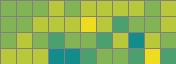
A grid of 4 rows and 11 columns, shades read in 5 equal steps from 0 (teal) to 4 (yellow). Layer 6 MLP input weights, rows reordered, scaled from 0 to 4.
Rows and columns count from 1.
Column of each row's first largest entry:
4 6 2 10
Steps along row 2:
same up same same up down down up same up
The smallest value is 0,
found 3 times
